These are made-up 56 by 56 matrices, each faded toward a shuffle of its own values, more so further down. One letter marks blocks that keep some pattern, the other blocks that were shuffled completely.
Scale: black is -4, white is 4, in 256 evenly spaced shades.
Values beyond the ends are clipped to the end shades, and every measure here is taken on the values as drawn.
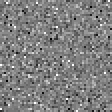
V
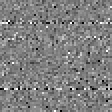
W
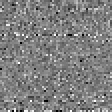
W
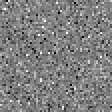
V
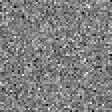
V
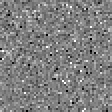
V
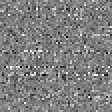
W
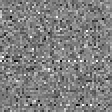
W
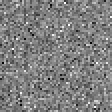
V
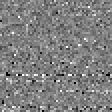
W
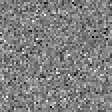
V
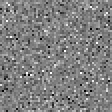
V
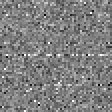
W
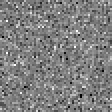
V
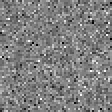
V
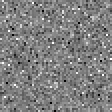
V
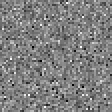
V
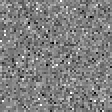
V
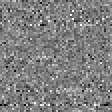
W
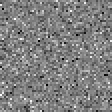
V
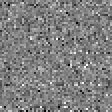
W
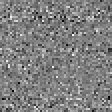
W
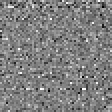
W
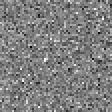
V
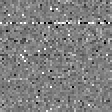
W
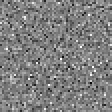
V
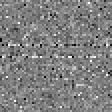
W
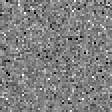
V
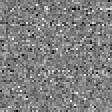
W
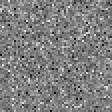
V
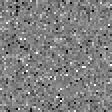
V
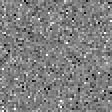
V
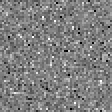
V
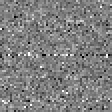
W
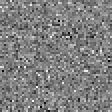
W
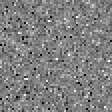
V
